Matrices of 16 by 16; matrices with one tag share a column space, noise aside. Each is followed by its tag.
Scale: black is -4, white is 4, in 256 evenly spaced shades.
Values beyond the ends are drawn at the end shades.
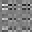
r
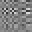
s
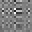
s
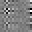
s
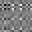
r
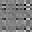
r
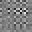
s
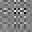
s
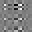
r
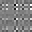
r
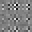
r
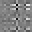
r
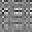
s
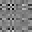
r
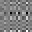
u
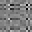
r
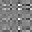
r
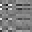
r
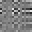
s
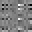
r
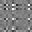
r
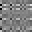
r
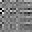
s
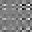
r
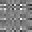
r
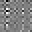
s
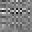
s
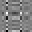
u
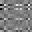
r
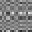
u
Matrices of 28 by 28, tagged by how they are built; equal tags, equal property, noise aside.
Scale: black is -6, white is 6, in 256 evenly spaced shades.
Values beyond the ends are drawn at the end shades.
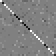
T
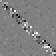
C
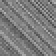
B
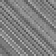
B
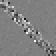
C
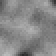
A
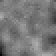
A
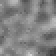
A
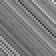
B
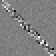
C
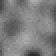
A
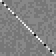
T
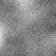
A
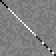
T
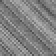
B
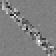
C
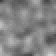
A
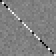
T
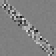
C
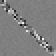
C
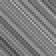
B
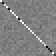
T
